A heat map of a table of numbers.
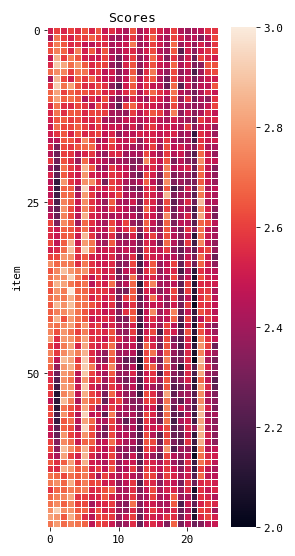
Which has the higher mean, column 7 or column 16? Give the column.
7
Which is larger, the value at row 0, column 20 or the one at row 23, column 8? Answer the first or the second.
the second
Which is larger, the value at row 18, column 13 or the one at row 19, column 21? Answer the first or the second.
the first
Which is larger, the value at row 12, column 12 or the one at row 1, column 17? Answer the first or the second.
the first
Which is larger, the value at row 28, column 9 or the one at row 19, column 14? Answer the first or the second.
the second
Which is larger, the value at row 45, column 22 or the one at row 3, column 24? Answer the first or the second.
the first
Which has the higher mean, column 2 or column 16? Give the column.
2
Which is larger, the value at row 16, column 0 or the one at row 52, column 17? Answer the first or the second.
the second
